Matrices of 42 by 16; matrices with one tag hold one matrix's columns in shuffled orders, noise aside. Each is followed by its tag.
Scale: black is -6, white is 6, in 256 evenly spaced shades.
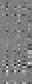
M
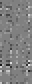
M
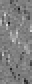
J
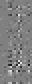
M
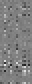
M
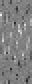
J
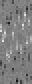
J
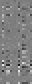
M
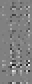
M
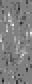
J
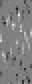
J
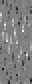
J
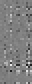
M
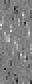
J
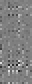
M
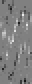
J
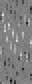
J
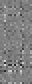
M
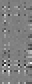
M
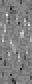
J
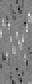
J
